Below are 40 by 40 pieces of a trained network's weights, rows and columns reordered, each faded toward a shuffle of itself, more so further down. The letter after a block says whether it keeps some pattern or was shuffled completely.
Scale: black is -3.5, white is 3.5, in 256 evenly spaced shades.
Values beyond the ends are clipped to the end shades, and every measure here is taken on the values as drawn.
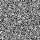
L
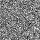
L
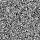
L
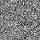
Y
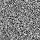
L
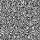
Y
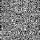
Y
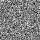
L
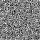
L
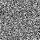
L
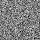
L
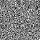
Y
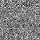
Y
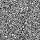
L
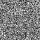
Y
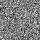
L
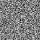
Y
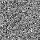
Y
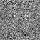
Y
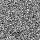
L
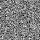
Y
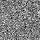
L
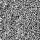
Y
